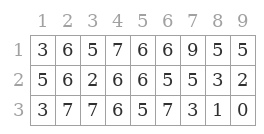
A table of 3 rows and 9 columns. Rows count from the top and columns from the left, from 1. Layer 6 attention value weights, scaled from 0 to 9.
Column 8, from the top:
5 3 1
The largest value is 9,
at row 1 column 7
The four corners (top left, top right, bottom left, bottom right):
3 5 3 0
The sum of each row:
52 40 39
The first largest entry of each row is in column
7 2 2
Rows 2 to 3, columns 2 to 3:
6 2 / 7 7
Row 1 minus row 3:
0 -1 -2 1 1 -1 6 4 5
